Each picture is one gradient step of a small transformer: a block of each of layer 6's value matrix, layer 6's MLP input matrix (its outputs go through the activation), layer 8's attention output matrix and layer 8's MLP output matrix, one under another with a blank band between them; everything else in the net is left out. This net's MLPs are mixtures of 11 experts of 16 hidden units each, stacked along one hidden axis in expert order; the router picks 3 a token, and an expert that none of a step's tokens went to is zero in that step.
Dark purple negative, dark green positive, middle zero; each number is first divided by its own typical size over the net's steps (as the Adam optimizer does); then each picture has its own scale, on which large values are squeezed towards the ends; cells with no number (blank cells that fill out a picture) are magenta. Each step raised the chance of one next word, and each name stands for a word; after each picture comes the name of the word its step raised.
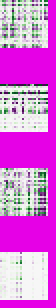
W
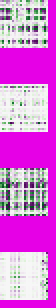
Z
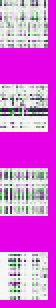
W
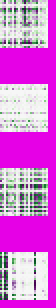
Z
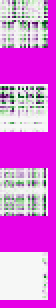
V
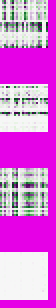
Z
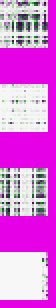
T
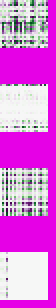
T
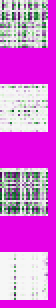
W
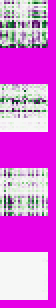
V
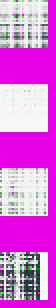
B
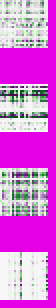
W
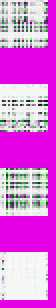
T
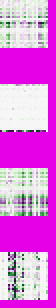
V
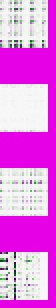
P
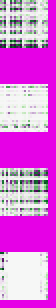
P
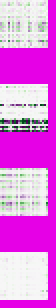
T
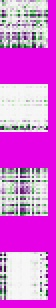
B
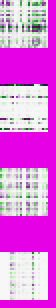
T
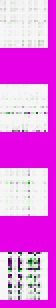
P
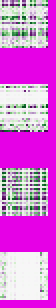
W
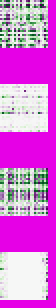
W
